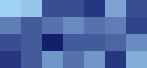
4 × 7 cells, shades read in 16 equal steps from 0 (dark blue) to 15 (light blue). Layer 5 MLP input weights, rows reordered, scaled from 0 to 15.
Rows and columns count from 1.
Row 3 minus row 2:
-4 0 -7 -4 -2 -2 6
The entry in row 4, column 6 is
2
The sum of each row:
54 47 34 48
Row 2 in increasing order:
3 5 7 7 8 8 9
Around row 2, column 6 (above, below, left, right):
11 6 7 3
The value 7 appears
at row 2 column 3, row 2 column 5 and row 4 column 4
